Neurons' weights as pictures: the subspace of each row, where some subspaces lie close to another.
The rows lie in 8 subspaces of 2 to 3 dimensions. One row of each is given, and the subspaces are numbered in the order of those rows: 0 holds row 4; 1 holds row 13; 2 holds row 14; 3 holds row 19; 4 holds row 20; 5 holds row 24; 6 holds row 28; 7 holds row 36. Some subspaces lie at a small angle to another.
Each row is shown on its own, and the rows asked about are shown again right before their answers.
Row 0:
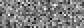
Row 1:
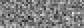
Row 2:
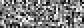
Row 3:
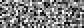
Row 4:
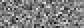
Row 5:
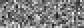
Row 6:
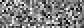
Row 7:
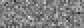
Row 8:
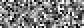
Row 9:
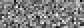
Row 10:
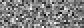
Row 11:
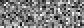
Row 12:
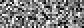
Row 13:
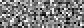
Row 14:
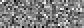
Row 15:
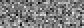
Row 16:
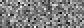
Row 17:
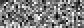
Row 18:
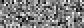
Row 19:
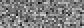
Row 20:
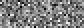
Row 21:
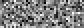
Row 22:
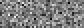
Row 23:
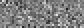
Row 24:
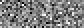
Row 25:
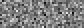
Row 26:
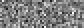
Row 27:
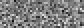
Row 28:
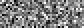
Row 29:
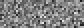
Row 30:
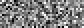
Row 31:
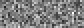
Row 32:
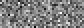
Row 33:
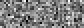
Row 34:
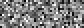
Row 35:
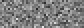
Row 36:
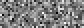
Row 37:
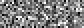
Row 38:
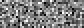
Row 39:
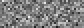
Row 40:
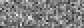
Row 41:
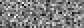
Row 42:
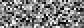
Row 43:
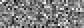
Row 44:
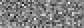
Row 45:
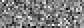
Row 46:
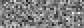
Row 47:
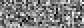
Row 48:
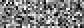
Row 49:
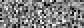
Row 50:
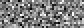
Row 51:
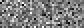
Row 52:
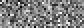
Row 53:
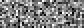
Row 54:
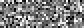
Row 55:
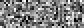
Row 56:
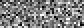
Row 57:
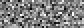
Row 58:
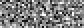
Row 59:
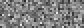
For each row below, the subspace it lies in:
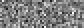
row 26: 3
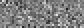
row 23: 4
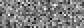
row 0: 4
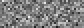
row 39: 0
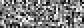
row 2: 6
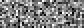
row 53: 3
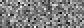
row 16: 4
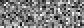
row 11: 1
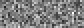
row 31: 1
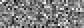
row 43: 2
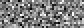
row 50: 0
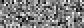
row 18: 6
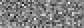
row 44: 5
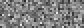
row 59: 7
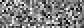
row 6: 5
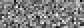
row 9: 1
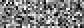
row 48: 4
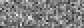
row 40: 3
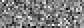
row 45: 5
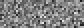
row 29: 1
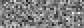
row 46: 2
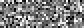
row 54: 7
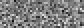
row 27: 3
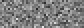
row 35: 0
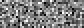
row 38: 3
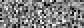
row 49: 3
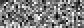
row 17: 1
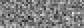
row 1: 2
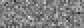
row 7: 2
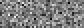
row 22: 5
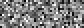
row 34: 7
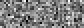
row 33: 7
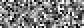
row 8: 7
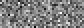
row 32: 4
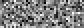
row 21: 2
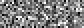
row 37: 6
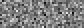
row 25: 1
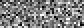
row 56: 1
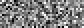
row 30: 6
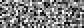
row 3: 3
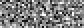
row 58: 2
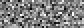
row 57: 0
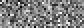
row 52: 4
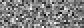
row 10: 0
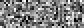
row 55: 7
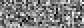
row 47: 6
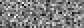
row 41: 5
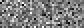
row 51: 5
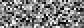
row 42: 0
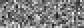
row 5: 1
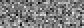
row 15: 3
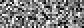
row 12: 6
